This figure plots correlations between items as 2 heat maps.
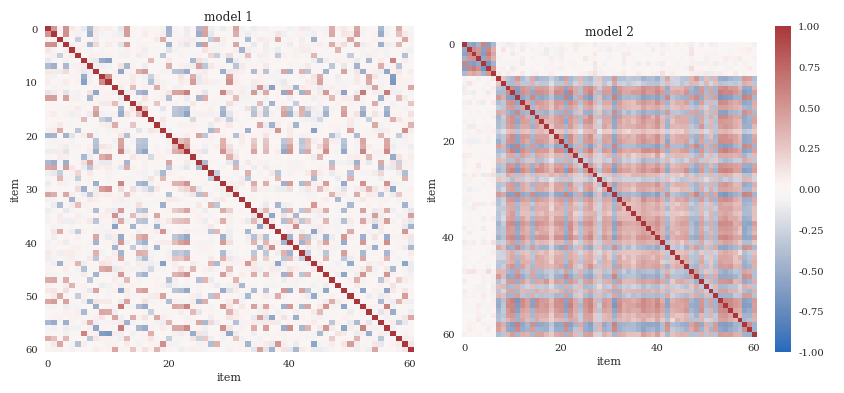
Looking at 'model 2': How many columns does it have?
61
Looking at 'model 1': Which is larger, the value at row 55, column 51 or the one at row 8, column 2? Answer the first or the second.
the second
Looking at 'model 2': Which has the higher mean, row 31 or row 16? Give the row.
16
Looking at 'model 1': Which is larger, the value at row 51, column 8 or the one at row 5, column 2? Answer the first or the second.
the first
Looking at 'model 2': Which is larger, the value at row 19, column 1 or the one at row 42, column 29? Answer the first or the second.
the first
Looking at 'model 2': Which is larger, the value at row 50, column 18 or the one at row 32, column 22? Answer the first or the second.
the second
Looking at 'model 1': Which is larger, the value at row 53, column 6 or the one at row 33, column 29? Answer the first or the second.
the second
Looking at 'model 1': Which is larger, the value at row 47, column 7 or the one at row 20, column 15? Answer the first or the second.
the second
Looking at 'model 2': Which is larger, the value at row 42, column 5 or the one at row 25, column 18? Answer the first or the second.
the second
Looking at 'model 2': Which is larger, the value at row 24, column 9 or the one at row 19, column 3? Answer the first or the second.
the second
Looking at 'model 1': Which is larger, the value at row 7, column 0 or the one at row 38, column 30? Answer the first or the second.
the second
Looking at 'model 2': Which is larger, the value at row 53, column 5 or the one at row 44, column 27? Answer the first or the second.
the second
